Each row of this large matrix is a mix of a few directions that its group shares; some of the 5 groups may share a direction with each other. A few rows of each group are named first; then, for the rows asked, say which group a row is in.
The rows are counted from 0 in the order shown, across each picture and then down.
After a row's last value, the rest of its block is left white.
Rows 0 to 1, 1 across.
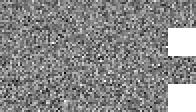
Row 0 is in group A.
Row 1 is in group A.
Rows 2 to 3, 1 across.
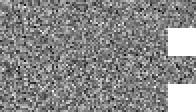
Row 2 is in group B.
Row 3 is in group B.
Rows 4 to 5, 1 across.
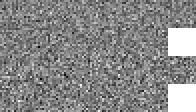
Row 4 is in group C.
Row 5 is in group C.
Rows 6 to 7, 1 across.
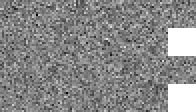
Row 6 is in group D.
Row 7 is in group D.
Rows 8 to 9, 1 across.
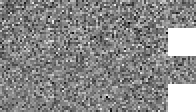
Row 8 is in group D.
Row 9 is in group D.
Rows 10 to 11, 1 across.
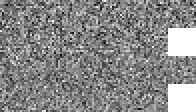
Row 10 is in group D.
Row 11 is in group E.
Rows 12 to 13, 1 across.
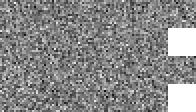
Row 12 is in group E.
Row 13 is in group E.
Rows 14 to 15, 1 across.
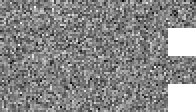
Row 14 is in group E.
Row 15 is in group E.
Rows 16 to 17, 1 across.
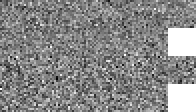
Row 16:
B
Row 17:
E
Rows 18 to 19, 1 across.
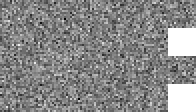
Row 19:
E
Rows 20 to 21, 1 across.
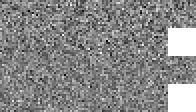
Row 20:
D
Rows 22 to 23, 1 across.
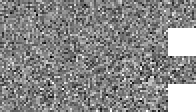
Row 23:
D
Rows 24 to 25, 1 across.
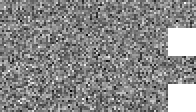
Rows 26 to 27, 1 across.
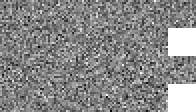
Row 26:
A
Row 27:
D
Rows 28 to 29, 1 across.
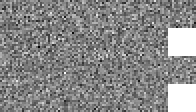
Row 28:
C
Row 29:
A
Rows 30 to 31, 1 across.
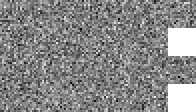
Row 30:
C
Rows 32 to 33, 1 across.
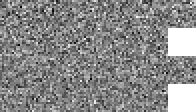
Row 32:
E
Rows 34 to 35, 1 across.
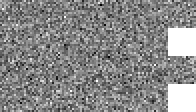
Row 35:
B
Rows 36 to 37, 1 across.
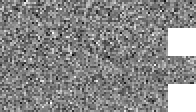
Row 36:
D
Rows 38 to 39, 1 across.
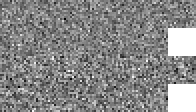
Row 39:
E
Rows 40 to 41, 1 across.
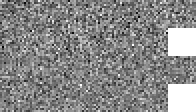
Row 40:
D
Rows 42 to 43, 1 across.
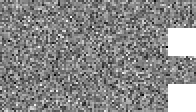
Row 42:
A
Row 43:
E
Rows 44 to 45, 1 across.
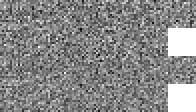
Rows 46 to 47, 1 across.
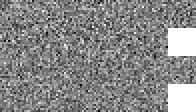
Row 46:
A
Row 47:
C
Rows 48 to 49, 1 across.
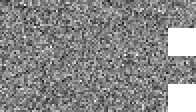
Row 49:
E
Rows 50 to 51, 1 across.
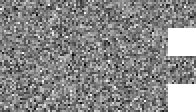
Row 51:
E
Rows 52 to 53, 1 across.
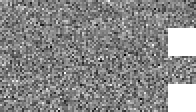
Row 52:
B
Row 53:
A
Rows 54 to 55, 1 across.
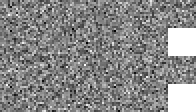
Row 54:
E
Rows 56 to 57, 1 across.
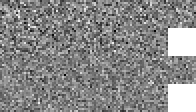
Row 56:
B
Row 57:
C
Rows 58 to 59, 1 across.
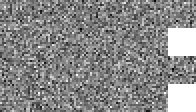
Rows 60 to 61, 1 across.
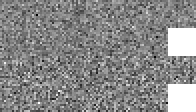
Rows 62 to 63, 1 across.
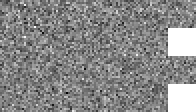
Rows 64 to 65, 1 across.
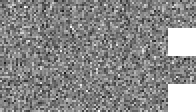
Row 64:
E
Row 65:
C
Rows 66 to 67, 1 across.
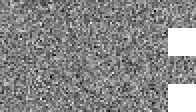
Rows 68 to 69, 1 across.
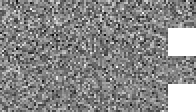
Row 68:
E
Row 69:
E
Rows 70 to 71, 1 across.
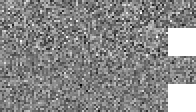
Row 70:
D
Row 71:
C
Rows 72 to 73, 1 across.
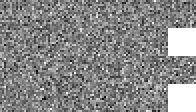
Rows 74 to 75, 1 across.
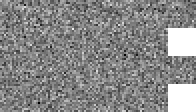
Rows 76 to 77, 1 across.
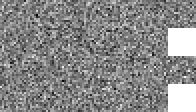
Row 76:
D
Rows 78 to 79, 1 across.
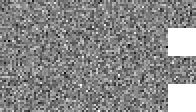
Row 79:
C
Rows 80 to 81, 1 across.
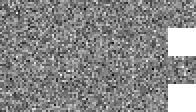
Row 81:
E
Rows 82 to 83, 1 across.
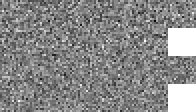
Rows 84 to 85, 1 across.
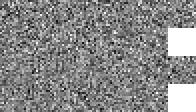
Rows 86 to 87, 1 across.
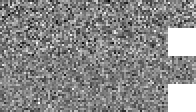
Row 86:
B
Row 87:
C
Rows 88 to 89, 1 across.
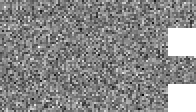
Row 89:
E
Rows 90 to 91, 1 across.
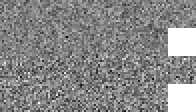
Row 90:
D
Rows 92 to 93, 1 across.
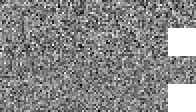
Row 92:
D
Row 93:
C
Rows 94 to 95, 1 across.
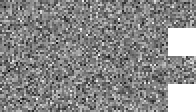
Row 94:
C
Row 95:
B
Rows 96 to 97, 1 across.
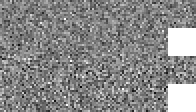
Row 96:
C
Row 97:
D
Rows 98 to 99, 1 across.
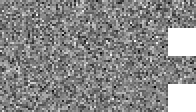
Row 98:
D
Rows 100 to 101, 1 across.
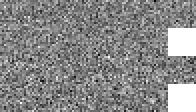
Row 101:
B
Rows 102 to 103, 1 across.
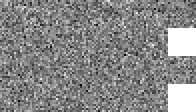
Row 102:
B
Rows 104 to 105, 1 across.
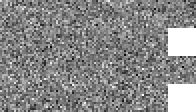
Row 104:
B
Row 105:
E
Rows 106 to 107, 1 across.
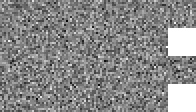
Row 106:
A
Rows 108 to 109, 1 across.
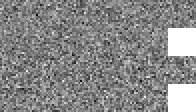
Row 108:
D
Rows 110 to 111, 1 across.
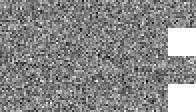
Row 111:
B
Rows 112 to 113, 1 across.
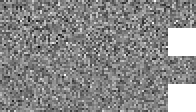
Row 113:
C
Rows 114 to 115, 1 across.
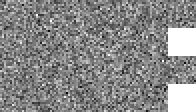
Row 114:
D
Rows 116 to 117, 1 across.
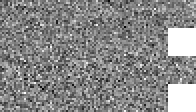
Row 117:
B
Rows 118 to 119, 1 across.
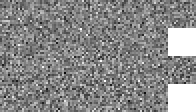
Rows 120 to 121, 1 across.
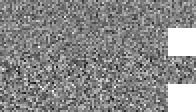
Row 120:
C
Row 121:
B
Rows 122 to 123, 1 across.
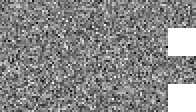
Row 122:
A
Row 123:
B
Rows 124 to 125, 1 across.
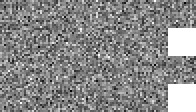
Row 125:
B
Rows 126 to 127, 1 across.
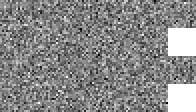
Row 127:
A
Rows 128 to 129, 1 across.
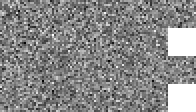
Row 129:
E
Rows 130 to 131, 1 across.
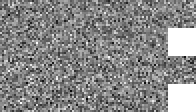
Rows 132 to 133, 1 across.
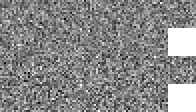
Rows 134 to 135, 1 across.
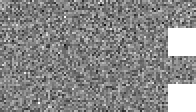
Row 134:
A
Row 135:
C
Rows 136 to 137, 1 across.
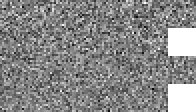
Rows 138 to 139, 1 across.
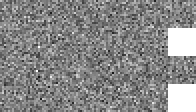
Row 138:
C
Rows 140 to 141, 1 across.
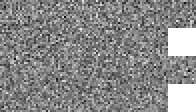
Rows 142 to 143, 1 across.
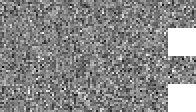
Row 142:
D
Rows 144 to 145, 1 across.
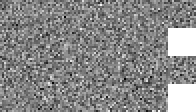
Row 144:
A
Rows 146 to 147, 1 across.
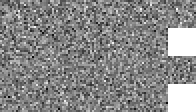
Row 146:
B
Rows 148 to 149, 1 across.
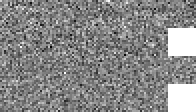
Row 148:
B
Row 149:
A
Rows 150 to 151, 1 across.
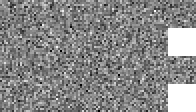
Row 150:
E
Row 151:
C
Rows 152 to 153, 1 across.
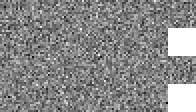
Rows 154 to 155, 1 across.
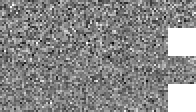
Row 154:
E
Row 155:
B
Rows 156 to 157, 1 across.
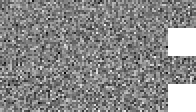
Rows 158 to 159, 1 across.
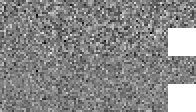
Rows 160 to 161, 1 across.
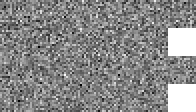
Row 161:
C
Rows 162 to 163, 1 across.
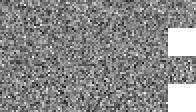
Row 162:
B
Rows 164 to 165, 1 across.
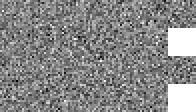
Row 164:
D
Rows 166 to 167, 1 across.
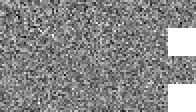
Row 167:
C
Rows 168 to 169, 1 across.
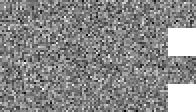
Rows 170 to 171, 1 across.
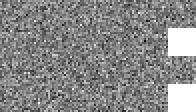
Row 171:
C
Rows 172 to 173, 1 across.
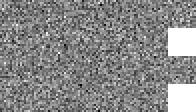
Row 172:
A
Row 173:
C
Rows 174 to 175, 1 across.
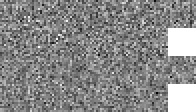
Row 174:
A
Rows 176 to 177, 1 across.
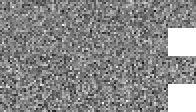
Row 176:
E
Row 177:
E
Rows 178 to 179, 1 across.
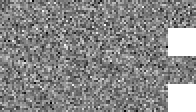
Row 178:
A
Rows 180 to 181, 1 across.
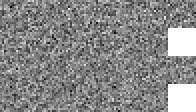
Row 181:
E
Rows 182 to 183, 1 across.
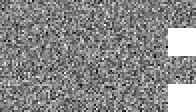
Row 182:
A
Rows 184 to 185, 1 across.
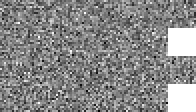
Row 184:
D
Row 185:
A
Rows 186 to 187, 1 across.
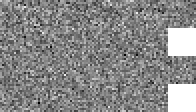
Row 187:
C
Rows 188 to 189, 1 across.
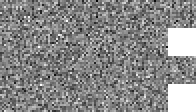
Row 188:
A
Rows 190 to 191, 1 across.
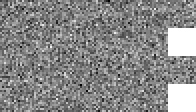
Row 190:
B
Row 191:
C
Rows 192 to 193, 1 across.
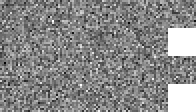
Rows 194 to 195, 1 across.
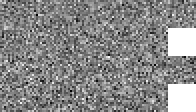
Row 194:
D
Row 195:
B
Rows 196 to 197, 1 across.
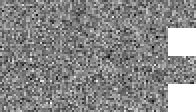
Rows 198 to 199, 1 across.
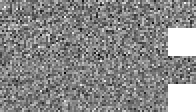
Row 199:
A
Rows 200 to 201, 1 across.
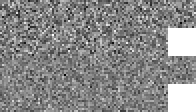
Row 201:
C
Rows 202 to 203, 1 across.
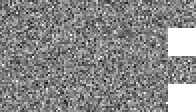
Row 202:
B
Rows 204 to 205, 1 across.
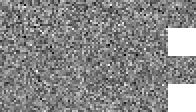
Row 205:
D
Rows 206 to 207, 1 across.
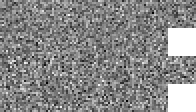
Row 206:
E
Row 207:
E
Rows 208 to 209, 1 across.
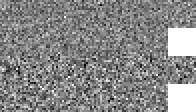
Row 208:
A
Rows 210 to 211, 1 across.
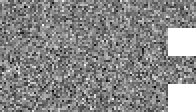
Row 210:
E
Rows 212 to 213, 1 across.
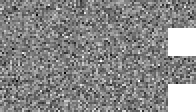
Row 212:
D
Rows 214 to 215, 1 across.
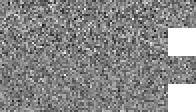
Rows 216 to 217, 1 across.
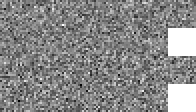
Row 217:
C
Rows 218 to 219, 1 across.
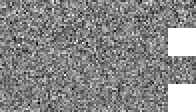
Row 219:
C
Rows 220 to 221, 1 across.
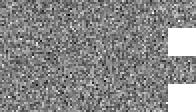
